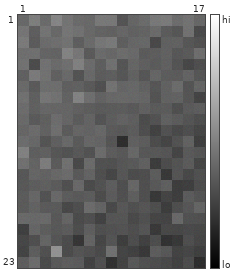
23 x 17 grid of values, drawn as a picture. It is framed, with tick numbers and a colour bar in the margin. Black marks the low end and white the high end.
There are no regular stripes. Neither half mirrors the other. The histogram is bell-shaped. Values rise toward the top left. Fine speckle covers the field.
